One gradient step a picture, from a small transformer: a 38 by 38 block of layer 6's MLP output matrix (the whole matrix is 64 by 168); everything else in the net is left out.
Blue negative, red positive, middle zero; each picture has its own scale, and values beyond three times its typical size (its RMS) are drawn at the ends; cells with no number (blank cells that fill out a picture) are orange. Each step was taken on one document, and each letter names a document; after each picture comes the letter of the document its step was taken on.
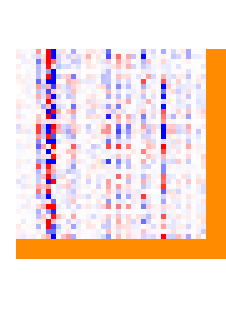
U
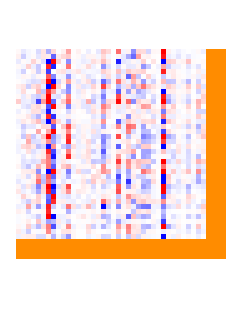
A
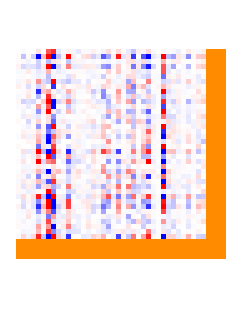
A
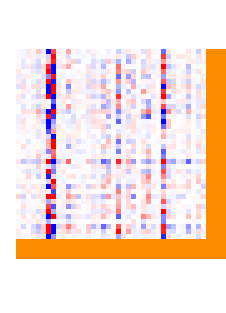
A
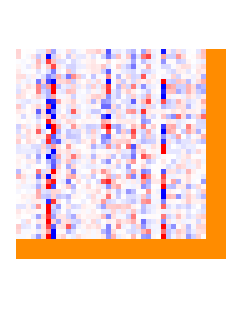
U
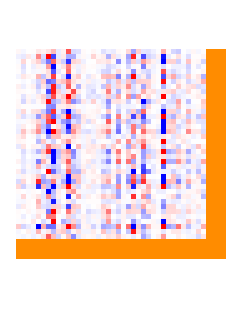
U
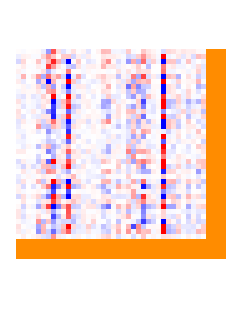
U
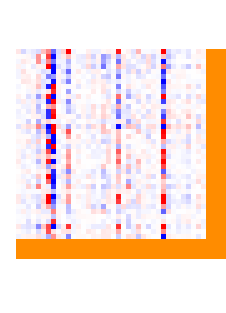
A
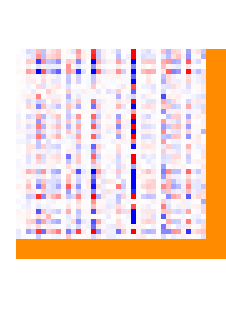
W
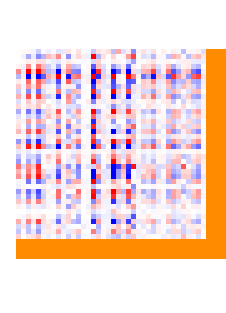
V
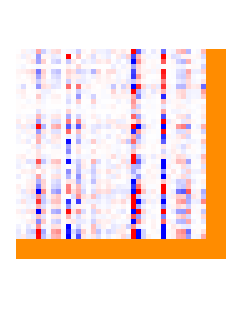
W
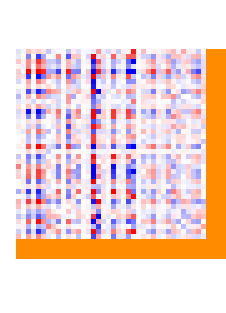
V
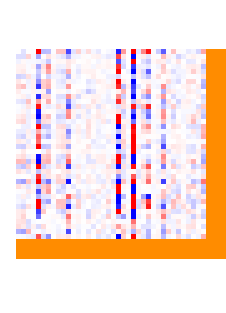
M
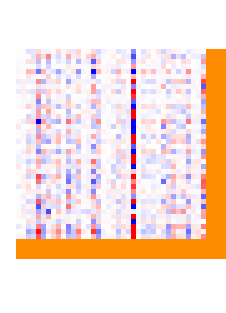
W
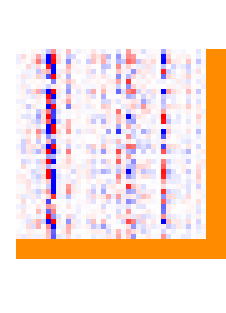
A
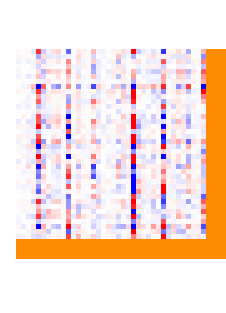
W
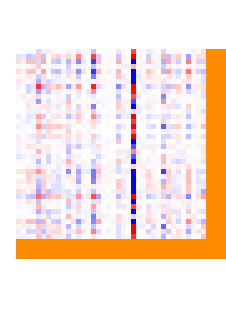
W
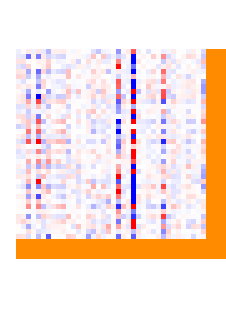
M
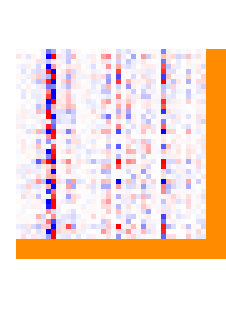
U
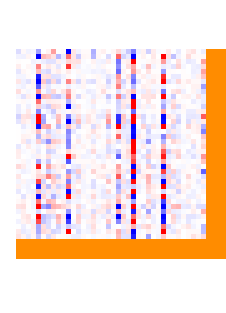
M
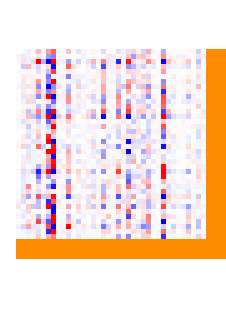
A
